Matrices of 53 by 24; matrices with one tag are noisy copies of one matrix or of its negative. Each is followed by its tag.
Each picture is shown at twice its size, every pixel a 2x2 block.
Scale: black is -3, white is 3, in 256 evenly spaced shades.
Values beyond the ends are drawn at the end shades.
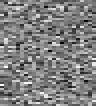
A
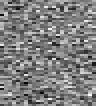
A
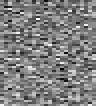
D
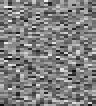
D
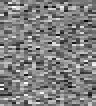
A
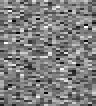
D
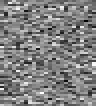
A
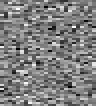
A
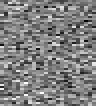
A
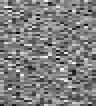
D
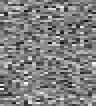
A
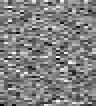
D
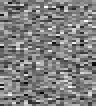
A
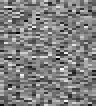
D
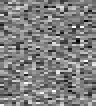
A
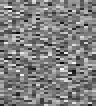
D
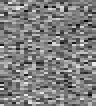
A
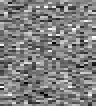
A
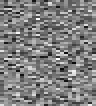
D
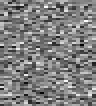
A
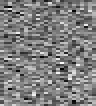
D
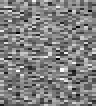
D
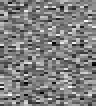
A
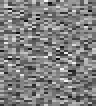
D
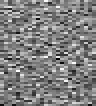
D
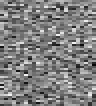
A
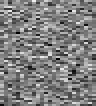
D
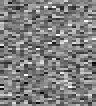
A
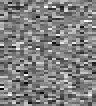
A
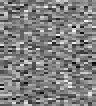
A
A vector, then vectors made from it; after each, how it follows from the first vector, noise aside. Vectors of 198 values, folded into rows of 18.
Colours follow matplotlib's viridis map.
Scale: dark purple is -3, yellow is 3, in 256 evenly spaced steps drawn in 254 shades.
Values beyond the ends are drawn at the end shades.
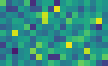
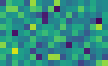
negated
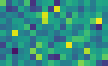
copied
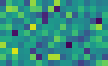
negated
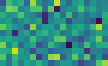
negated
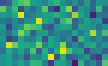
reversed
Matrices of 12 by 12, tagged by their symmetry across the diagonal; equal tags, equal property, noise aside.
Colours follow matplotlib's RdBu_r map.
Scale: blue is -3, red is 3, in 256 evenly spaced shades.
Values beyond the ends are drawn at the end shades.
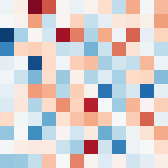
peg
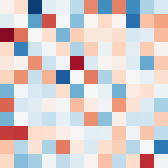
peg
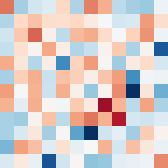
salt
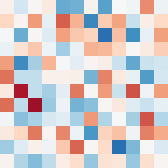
peg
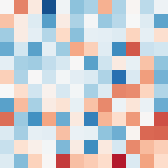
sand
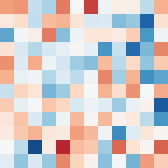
sand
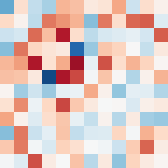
salt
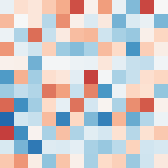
sand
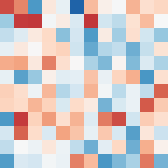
sand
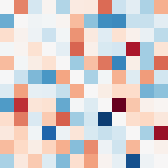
peg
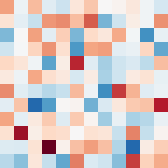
sand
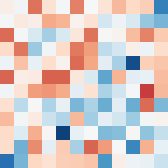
salt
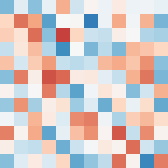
sand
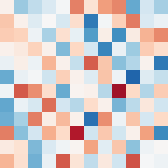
peg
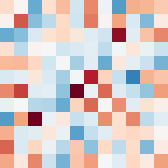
salt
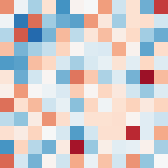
salt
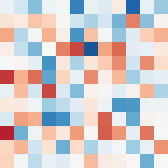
peg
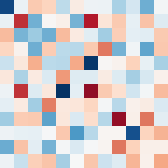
salt
